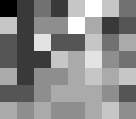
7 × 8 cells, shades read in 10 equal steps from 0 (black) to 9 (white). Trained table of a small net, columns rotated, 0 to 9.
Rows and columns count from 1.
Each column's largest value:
7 5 8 7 9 9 7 7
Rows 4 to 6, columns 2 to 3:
2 2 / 2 5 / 3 5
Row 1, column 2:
2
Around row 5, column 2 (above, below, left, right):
2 3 6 5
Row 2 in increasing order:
2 2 3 5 5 6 7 9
